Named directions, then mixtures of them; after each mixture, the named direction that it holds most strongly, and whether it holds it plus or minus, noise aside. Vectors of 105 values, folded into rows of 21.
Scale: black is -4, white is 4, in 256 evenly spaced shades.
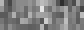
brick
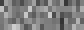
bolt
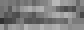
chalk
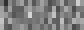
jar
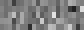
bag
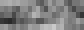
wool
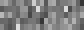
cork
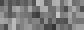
wool, minus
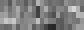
wool, minus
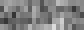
wool, plus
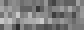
chalk, minus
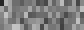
bolt, plus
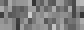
cork, minus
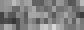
wool, plus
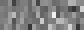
bag, plus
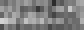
chalk, minus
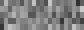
jar, minus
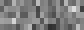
bag, minus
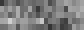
wool, minus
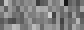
bolt, plus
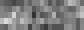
wool, minus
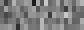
cork, minus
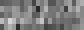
cork, minus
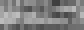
chalk, minus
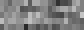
chalk, minus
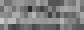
chalk, minus
